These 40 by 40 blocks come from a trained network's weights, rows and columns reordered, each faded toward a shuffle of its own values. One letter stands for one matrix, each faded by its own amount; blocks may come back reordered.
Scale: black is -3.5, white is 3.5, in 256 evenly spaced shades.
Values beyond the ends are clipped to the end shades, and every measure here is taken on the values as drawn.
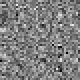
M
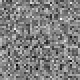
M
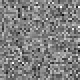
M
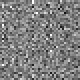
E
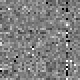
E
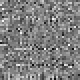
M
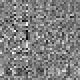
E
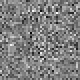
M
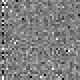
E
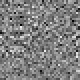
M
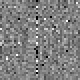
E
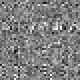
M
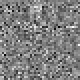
M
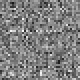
M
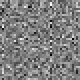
E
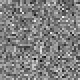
M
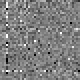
E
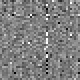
E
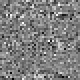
M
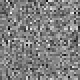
M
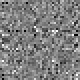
E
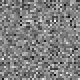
M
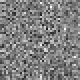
M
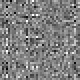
E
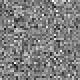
M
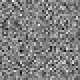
M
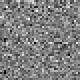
M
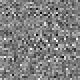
M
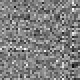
E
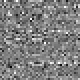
M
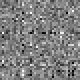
E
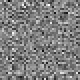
M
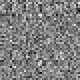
M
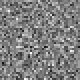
M
